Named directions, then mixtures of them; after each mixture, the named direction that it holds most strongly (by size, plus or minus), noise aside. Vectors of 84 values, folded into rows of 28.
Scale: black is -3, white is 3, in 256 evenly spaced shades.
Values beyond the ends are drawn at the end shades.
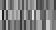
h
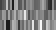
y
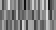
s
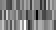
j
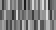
s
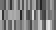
h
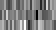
j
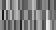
h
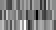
j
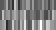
y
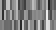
s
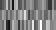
y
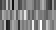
y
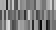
y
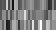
y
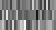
j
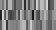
h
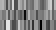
y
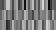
s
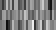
y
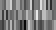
j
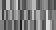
h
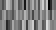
s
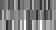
j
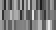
h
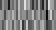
s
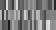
h
